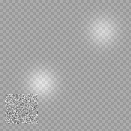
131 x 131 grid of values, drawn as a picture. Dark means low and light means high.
No single row or column stands out from its neighbours. An odd patch, rougher than its surroundings, sits in the bottom left. The halves do not mirror each other. There are two bumps. Values change most from cell to cell in the bottom left.
